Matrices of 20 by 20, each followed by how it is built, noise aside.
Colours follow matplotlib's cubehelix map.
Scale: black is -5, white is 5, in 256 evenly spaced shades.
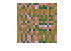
low rank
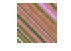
Toeplitz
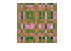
low rank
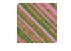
Toeplitz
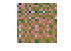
low rank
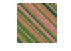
Toeplitz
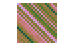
Toeplitz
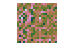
low rank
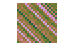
Toeplitz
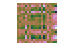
low rank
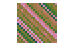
Toeplitz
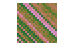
Toeplitz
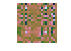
low rank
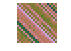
Toeplitz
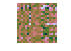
low rank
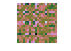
low rank
